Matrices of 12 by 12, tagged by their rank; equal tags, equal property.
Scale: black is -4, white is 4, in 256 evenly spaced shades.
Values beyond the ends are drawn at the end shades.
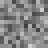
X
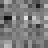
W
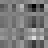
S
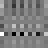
S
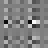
S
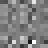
W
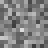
X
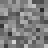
X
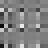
S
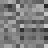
W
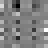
W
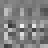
W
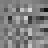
W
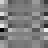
S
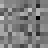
W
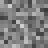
X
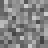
X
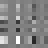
S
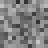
X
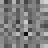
W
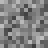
X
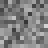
X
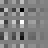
S
